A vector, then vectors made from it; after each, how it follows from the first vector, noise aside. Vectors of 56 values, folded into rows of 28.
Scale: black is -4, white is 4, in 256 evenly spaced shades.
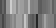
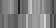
reversed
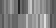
reversed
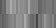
shrunk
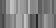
copied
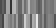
sign-scrambled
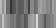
negated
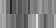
negated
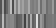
sign-scrambled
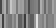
sign-scrambled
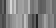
copied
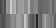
copied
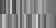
sign-scrambled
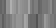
shrunk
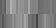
shrunk
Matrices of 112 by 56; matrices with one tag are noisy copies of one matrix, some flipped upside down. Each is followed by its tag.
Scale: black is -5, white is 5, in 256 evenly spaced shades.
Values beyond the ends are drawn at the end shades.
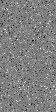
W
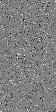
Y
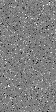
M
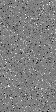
M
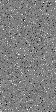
Y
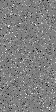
M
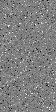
M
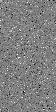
Y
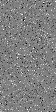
Y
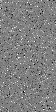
Y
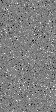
W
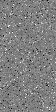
M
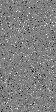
W
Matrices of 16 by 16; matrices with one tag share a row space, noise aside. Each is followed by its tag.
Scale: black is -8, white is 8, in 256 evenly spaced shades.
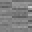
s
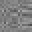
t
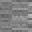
s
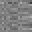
t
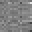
t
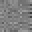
t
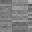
s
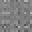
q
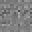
q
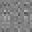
q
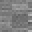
s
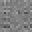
q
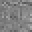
t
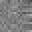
t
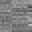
s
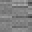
s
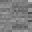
s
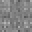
q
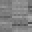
s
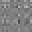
q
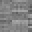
s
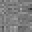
t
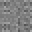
q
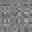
q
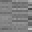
s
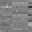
s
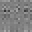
q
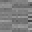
s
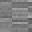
s
